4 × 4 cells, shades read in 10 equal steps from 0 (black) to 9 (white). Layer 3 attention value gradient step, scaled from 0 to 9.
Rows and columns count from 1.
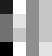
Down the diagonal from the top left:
1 8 5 8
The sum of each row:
22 24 23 22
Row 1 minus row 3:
-3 2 0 0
